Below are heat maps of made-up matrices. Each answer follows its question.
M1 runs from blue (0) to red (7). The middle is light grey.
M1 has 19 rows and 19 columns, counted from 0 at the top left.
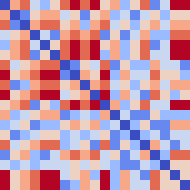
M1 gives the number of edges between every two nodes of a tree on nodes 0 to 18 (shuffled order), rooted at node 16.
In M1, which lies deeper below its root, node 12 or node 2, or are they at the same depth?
node 2
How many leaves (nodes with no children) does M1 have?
10
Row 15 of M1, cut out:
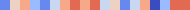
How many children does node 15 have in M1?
2
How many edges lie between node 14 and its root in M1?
3
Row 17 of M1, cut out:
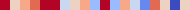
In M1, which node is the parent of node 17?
14
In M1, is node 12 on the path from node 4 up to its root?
yes
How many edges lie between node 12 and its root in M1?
1
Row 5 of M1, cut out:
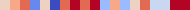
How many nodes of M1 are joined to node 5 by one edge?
1
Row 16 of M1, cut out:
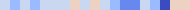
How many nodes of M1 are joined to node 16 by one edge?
2
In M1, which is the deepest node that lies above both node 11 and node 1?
13
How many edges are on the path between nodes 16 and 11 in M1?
2
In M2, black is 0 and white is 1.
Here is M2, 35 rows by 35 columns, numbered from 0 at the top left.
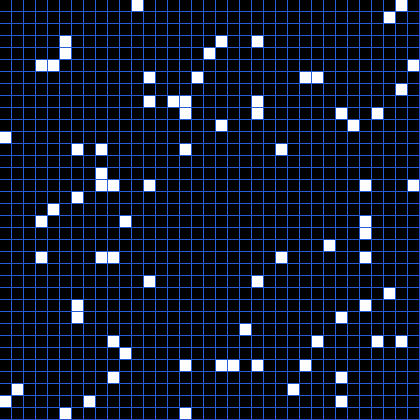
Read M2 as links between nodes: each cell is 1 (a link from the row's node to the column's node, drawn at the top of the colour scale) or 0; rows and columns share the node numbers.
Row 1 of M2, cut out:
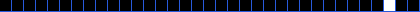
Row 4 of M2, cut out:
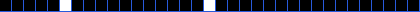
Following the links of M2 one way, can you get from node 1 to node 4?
no
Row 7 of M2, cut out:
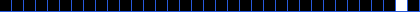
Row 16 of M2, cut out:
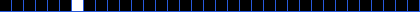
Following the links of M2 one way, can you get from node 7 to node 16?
yes
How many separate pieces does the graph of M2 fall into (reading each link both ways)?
6
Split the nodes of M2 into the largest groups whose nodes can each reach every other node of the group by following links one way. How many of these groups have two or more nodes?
3
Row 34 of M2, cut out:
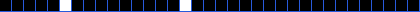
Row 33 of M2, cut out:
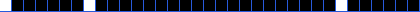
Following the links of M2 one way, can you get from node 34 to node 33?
yes
